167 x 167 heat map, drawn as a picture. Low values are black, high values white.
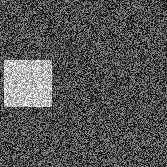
An odd patch, higher than its surroundings, sits in the middle left. On average the colour sits 30% of the way up the scale. The ninth with the highest average is the middle left. There are no regular stripes.
